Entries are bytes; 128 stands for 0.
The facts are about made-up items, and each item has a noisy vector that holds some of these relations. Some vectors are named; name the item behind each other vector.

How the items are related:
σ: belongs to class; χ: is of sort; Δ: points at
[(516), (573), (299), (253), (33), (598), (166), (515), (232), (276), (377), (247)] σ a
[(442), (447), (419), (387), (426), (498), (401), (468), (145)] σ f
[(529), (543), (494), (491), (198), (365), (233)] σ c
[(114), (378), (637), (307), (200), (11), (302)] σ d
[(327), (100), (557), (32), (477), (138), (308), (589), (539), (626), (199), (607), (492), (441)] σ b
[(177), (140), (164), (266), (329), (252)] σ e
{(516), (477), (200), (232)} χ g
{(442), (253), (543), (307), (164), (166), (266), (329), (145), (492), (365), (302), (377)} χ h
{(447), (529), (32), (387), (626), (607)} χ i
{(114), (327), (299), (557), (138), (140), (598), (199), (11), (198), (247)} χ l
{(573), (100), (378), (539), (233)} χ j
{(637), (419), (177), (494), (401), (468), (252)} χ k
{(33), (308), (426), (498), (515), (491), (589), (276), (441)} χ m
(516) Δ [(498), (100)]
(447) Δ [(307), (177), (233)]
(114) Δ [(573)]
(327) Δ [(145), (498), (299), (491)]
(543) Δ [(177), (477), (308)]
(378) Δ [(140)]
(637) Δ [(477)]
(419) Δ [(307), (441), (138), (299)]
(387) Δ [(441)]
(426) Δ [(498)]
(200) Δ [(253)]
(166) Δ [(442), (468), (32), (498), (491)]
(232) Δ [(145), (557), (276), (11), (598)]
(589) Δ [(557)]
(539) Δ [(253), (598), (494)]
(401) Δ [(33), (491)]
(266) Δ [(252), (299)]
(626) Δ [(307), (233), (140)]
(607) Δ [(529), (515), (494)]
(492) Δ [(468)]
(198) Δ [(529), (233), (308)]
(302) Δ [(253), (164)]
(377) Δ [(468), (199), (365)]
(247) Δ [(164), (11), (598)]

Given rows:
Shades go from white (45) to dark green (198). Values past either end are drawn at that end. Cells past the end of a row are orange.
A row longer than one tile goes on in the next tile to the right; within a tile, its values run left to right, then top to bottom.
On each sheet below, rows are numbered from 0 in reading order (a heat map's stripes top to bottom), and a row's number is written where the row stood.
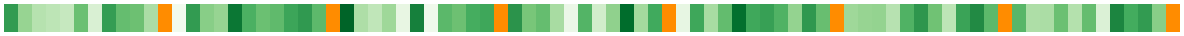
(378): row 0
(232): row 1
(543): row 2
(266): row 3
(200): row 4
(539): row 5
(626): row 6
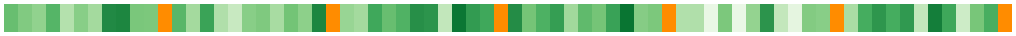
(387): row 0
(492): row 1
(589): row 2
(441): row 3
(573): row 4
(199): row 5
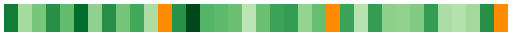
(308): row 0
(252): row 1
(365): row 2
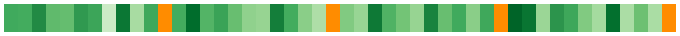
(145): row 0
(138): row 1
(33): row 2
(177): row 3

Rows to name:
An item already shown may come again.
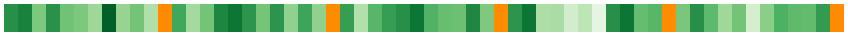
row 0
(140)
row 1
(529)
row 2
(515)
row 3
(419)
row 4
(401)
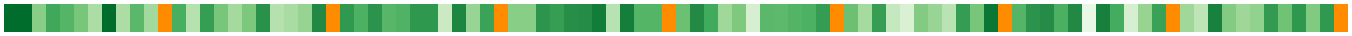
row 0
(177)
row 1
(365)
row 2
(145)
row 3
(276)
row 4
(401)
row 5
(166)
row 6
(468)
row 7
(426)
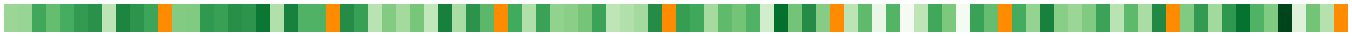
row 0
(589)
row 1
(276)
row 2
(637)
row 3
(365)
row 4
(198)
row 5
(114)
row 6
(442)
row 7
(477)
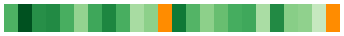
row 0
(299)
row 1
(233)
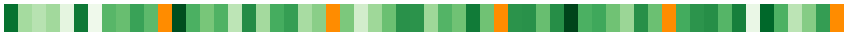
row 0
(543)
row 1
(307)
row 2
(607)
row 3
(494)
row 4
(468)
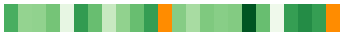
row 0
(329)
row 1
(302)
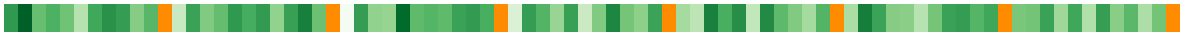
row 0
(252)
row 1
(247)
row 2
(232)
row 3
(516)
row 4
(32)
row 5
(327)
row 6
(100)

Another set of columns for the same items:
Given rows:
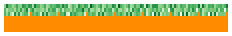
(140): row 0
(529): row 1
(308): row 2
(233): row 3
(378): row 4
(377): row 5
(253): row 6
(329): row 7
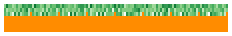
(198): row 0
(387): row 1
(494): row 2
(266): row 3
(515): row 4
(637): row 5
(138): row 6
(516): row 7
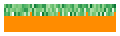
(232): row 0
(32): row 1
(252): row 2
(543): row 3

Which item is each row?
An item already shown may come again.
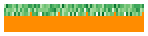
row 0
(387)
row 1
(515)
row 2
(307)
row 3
(302)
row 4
(247)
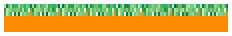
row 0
(145)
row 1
(302)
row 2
(166)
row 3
(401)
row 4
(365)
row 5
(247)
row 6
(100)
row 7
(166)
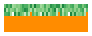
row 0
(200)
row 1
(198)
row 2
(327)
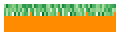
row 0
(419)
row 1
(468)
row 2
(199)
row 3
(607)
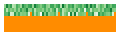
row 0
(477)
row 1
(299)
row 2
(266)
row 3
(308)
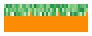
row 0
(516)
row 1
(419)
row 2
(589)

